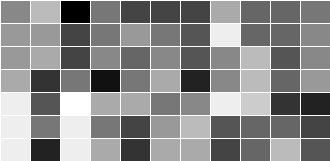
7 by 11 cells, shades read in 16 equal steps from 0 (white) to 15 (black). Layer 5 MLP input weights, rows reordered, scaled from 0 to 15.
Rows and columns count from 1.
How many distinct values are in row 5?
9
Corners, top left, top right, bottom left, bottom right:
7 8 1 10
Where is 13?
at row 4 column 7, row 5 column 11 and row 7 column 2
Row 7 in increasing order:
1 1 4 5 5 5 9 10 11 12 13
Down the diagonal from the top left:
7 6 11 14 5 6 5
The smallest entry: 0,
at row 5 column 3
